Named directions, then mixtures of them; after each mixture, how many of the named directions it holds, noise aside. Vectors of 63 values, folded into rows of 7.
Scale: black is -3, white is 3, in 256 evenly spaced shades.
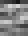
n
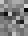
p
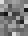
one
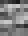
one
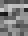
two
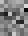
one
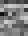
two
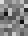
one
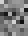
one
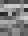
two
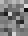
one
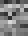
two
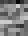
one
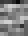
one
